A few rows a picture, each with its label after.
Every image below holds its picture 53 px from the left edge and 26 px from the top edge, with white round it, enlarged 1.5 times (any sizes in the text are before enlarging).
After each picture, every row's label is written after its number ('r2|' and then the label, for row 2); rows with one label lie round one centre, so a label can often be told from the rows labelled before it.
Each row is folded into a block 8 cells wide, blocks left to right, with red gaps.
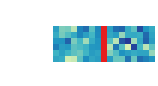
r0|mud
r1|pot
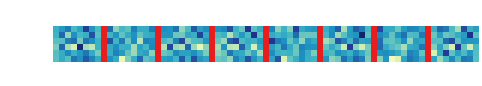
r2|pot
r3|mud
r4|pot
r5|pot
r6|mud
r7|pot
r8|mud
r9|pot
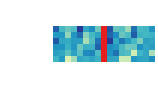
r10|mud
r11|mud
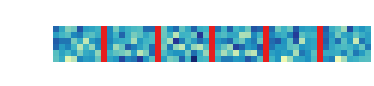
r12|mud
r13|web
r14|pot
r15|web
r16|mud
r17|mud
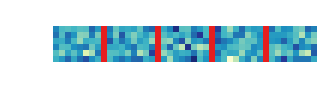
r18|web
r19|web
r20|pot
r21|mud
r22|web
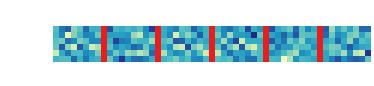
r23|pot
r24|web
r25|pot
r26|pot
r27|mud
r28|web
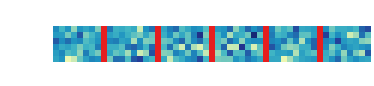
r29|mud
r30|web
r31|pot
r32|pot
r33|mud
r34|web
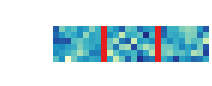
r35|mud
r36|pot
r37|web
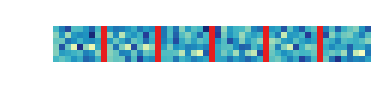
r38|pot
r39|pot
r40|web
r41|web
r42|pot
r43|web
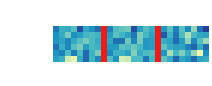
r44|mud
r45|mud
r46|web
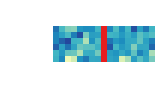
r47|mud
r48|mud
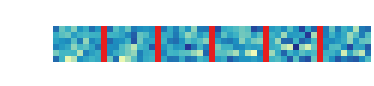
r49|mud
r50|mud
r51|web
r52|web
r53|pot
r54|web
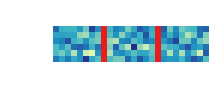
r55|web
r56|pot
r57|web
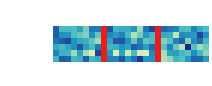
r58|web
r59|web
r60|pot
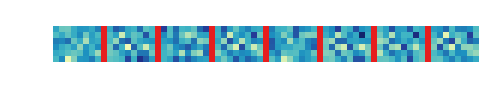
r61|mud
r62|pot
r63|web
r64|pot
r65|mud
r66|pot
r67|pot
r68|pot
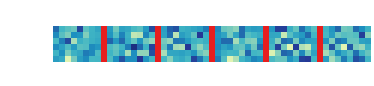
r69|mud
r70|web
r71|pot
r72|mud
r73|pot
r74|pot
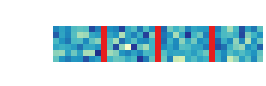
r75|web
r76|pot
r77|mud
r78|mud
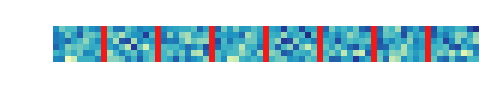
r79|mud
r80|pot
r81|web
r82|mud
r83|pot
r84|web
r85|mud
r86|web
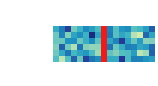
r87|pot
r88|web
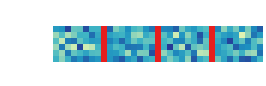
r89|pot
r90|web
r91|pot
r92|web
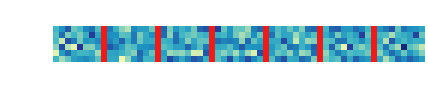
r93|pot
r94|mud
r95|web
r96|web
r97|web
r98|pot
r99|pot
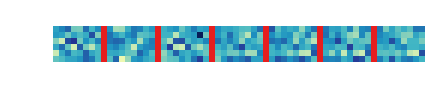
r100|pot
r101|mud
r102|pot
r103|web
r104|web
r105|web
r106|web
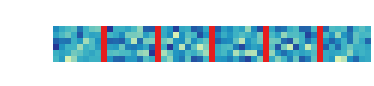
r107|mud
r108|web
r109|pot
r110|web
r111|pot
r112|mud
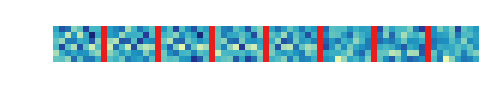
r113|pot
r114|pot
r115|pot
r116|pot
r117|pot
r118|mud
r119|web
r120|mud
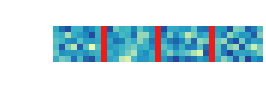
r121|pot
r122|mud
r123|web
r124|pot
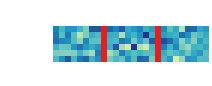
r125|web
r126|pot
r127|mud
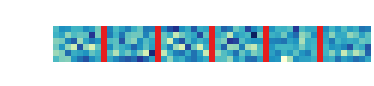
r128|pot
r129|web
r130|pot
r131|pot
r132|mud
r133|web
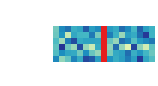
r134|pot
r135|pot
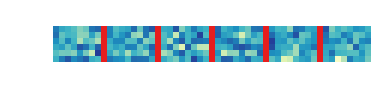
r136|web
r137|web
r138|pot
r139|web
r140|mud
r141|mud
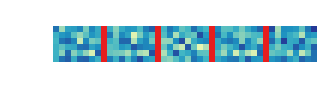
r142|web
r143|web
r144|pot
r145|web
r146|web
